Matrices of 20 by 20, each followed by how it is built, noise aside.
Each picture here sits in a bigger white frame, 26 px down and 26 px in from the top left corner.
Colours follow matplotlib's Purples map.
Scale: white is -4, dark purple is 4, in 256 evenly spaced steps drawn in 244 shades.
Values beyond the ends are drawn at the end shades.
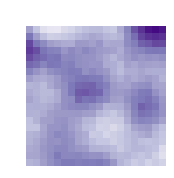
smooth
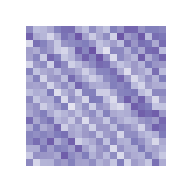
Toeplitz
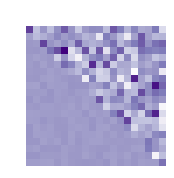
upper triangular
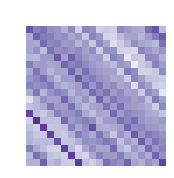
Toeplitz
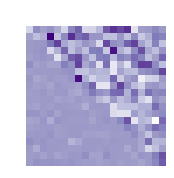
upper triangular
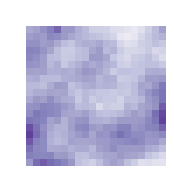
smooth
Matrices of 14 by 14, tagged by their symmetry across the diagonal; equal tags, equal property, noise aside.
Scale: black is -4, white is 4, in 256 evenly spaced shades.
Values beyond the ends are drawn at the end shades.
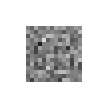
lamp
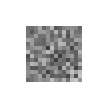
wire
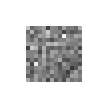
wire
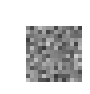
lamp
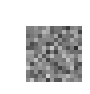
lamp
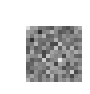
wire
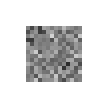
wire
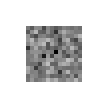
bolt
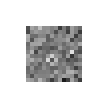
bolt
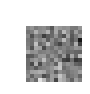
lamp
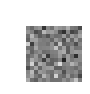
lamp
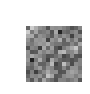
wire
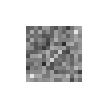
wire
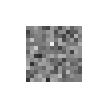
bolt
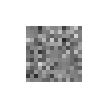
lamp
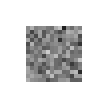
bolt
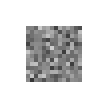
bolt
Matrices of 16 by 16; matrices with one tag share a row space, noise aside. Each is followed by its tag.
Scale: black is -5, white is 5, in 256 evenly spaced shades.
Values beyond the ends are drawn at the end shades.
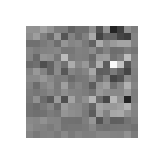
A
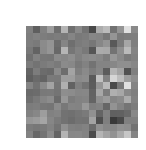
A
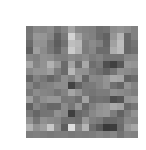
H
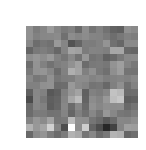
H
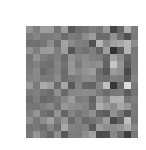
A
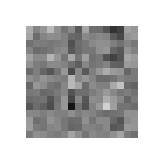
H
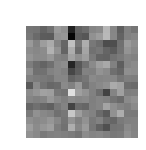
H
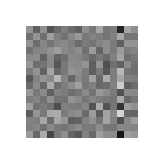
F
